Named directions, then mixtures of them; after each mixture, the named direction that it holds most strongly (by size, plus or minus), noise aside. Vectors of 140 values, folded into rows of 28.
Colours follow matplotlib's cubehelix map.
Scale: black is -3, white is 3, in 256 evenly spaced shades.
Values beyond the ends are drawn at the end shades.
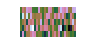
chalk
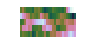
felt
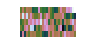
chalk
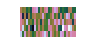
chalk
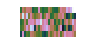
chalk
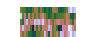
felt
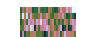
chalk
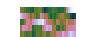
felt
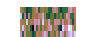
chalk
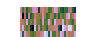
chalk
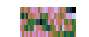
felt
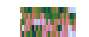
felt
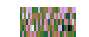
chalk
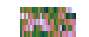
felt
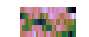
felt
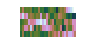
felt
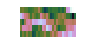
felt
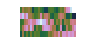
felt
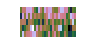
chalk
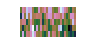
chalk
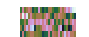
chalk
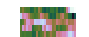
felt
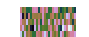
chalk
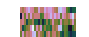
felt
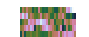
felt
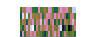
chalk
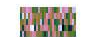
chalk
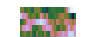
felt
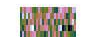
chalk
